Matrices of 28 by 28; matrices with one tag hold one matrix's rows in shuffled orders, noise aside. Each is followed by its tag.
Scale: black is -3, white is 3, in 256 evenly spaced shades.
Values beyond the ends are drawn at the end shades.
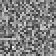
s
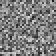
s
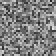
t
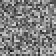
t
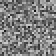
t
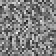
s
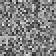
s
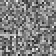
s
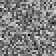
t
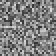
s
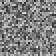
t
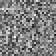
s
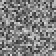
t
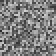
t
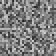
s
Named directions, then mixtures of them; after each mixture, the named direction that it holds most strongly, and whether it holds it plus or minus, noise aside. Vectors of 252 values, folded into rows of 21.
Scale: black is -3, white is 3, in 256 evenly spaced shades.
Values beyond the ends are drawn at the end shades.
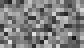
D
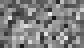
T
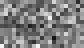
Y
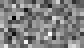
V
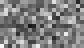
Y, plus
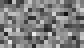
D, plus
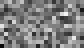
D, minus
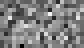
T, plus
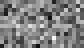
Y, minus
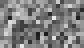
T, minus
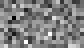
V, plus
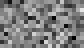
D, plus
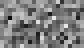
T, minus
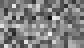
V, plus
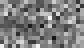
Y, plus
